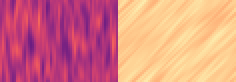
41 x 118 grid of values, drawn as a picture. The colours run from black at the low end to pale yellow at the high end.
The table splits into one row of 2 panels. Panel 1,1: middling, streaked downward. Panel 1,2: very high, slanting up to the right, faint in contrast.
